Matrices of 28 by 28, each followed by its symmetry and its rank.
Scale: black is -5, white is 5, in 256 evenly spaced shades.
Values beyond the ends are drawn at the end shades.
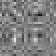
antisymmetric, rank two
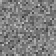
neither, full rank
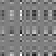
neither, rank one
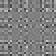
antisymmetric, rank two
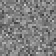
neither, full rank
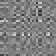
neither, rank three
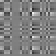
neither, rank one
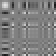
symmetric, rank one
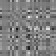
antisymmetric, rank two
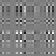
neither, rank one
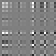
symmetric, rank one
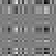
neither, rank one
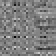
neither, rank three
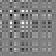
symmetric, rank one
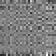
neither, rank three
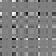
symmetric, rank one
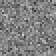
neither, full rank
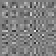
antisymmetric, rank two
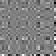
antisymmetric, rank two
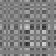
symmetric, rank one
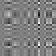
neither, rank one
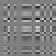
neither, rank one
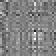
neither, rank three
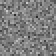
neither, full rank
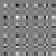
symmetric, rank one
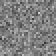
neither, full rank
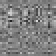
neither, rank three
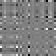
antisymmetric, rank two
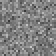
neither, full rank
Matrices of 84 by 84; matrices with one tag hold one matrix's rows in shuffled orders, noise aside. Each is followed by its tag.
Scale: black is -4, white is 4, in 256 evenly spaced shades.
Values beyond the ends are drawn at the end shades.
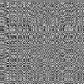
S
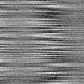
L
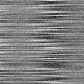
L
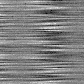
L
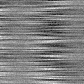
L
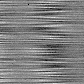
L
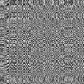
S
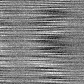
L
